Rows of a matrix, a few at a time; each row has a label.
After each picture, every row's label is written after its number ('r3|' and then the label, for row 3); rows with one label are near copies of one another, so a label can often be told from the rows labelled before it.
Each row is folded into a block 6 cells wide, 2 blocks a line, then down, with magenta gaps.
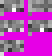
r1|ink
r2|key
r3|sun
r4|ink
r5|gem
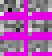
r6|gem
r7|sun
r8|key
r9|key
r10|sun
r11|sun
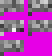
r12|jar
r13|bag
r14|ink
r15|bag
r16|bag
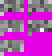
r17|gem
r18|jar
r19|sun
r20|ink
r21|sun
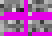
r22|ink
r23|gem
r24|key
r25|jar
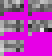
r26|bag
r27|bag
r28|key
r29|ink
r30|key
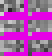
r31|gem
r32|sun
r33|key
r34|sun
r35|key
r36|bag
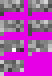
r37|bag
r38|bag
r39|key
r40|bag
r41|ink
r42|sun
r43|gem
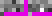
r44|jar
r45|ink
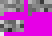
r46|key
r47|jar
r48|gem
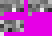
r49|ink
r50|ink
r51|gem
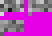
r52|gem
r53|key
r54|jar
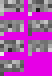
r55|key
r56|gem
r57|sun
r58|bag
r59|gem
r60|sun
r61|bag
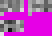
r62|sun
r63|key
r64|gem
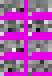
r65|ink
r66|sun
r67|gem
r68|gem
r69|ink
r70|sun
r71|gem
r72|jar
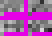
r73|sun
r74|jar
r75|key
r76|ink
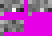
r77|ink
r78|ink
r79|jar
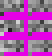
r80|bag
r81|jar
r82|gem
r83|jar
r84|key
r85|key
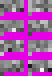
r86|ink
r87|key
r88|ink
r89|bag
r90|gem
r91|sun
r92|bag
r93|ink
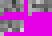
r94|jar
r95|key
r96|sun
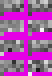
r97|bag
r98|bag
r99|sun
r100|ink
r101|gem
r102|bag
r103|jar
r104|gem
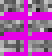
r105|gem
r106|gem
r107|bag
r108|ink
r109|key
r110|key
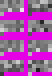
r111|sun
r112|bag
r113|key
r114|jar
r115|sun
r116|sun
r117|bag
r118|gem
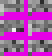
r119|key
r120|jar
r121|ink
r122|key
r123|jar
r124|jar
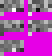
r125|ink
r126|gem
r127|bag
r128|gem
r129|ink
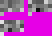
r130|sun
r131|gem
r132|gem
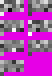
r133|gem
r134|bag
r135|ink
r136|gem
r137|ink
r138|bag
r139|jar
